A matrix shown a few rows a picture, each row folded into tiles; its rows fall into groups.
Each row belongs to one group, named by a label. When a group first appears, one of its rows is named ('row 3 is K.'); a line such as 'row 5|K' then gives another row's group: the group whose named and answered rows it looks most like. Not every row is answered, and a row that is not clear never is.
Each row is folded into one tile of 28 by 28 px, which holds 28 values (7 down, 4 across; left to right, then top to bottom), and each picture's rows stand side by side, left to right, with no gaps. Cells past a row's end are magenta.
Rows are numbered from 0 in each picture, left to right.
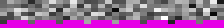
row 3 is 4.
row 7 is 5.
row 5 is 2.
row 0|2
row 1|4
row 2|5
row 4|5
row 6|2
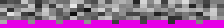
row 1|4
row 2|5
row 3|5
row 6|2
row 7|4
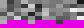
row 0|4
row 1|4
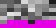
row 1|2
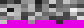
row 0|4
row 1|4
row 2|2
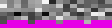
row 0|2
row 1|5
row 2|4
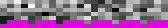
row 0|2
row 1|2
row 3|4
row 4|5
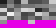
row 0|4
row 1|4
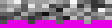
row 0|5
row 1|2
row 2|5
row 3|4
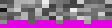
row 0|5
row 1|5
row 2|4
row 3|4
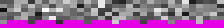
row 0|5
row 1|2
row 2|2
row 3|5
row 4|4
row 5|2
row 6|5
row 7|4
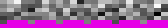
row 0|5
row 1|5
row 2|5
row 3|5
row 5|5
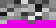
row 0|4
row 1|4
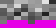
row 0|5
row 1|5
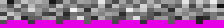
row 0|4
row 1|2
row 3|5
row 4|2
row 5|2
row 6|5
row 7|2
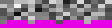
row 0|5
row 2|4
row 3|4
